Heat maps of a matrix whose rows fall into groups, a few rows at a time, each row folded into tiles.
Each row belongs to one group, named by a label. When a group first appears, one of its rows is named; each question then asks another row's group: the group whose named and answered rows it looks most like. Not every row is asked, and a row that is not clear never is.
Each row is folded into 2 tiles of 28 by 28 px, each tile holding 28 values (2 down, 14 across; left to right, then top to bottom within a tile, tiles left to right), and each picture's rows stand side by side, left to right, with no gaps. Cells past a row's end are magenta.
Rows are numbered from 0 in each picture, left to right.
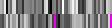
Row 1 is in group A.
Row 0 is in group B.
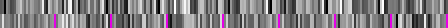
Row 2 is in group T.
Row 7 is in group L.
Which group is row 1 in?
B
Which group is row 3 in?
A
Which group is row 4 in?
T
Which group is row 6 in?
B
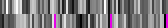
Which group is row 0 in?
A
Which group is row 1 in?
L
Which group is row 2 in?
L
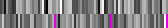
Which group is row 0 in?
T
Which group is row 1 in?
B
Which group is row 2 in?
A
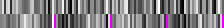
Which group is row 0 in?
A
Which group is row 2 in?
B
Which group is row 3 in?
T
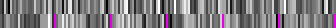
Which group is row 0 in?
L
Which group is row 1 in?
B
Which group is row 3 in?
A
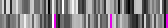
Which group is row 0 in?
A
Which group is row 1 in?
A
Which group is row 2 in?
L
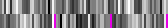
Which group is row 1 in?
L
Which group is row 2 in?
A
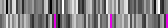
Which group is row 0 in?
B
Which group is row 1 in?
A
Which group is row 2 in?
B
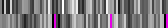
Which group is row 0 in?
L
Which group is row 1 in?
A
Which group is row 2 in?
L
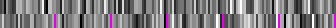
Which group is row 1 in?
T
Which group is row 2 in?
L
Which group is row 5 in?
L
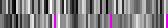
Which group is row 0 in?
T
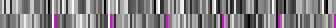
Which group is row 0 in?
A
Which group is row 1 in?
A
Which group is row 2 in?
B
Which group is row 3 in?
B
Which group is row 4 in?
L
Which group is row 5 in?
T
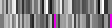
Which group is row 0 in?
B
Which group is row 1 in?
B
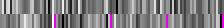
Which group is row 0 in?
A
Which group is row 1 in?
T
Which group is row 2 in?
T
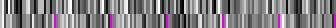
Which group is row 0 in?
L
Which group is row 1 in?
B
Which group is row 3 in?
T
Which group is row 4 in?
T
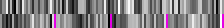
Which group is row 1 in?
L
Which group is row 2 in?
A
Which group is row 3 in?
A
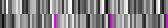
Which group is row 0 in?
A
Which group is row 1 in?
B
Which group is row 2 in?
B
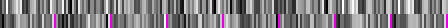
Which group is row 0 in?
A
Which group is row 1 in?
T
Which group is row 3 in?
T
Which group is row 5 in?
T
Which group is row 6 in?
A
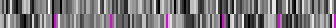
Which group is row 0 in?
L
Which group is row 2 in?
T
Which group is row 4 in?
L
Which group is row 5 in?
T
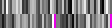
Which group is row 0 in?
A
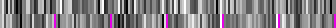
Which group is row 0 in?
L
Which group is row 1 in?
B
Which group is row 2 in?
T
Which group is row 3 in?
A
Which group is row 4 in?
A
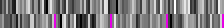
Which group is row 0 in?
T
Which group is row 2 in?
T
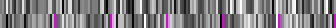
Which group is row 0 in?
T
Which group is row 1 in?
B
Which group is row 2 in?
L
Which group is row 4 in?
A
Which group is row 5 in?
B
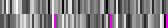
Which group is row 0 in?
A
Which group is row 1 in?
B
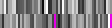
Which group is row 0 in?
B
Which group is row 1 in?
A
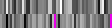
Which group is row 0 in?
T
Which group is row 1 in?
B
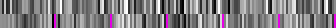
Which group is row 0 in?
L
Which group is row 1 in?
B
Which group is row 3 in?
T
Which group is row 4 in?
T
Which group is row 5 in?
B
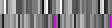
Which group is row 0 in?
B
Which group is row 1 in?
B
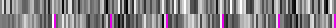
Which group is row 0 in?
A
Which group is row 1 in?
B
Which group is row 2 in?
T
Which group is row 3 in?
A
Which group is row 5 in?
T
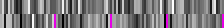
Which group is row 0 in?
L
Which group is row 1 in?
T
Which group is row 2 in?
L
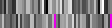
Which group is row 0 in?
T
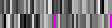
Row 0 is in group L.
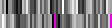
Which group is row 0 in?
L
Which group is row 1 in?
A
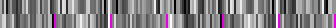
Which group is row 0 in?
L
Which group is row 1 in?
A
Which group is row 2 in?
T
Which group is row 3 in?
L
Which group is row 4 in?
A
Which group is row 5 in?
T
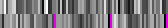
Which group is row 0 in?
B
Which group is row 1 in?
L
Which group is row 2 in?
L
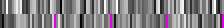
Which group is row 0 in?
A
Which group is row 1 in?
T
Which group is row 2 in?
B
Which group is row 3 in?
B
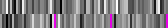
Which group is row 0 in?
T
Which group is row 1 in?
T
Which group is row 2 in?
B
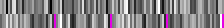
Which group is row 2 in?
B
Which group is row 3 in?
A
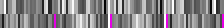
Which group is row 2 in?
A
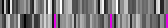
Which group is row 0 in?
L
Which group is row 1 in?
B
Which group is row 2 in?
B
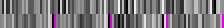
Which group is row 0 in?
L
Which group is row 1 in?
L
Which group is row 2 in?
T
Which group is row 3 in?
T
